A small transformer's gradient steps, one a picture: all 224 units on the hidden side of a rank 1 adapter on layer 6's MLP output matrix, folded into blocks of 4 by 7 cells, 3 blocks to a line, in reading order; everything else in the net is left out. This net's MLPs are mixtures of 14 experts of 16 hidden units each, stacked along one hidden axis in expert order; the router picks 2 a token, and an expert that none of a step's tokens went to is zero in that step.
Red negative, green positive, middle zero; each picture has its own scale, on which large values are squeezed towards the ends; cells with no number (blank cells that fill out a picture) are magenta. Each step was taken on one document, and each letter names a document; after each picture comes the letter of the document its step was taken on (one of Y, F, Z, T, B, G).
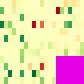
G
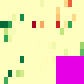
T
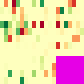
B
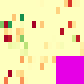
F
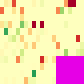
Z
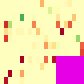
T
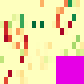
T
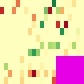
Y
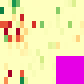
B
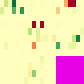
Z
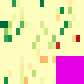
B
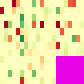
B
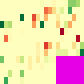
T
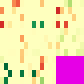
G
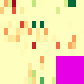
Z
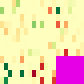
G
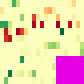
B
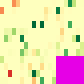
G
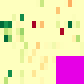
F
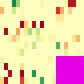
Z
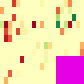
T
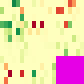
B
